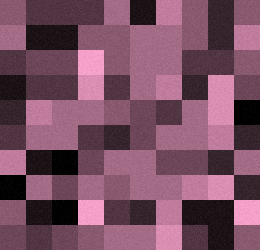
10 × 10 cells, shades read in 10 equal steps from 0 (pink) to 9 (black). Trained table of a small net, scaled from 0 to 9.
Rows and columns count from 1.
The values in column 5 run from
3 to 7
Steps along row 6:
down same up up down down same down up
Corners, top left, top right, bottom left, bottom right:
4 4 5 4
